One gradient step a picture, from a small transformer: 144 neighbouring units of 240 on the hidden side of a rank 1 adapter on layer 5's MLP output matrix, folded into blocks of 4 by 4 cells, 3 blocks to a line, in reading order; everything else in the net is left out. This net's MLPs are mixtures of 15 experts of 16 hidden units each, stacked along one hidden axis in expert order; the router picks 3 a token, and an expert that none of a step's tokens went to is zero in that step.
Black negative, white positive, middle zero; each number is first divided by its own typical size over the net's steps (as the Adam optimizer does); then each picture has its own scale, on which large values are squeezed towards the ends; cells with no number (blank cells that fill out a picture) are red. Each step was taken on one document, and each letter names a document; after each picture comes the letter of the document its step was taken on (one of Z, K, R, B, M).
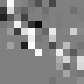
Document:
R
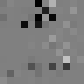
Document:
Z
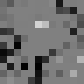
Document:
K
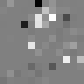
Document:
Z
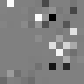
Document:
Z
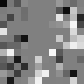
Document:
K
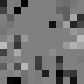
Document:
K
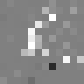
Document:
Z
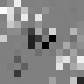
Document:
R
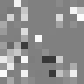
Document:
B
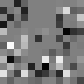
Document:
B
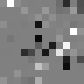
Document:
Z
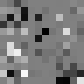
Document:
B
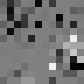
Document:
R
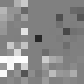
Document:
B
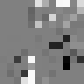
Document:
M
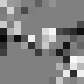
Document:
R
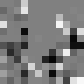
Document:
B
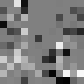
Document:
B
